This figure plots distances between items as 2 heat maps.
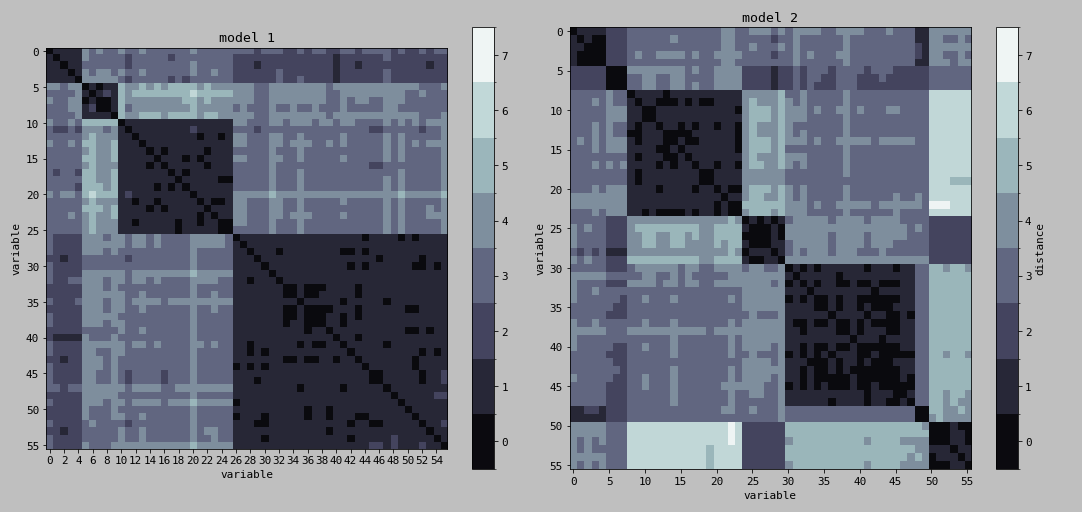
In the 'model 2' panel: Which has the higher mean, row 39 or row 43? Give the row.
39
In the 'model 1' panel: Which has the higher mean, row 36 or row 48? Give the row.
48
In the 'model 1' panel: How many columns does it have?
56
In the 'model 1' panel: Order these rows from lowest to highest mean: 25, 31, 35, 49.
35, 49, 31, 25
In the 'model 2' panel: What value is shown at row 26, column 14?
5
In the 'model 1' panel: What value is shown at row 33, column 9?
4
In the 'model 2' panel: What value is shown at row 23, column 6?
4
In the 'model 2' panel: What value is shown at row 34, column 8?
3
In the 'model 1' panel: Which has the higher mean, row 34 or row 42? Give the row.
34
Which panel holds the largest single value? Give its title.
model 2
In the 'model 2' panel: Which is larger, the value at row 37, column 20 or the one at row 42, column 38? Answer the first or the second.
the first
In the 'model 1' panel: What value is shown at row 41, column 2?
2
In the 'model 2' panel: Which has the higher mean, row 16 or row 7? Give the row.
16
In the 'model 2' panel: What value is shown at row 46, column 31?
1
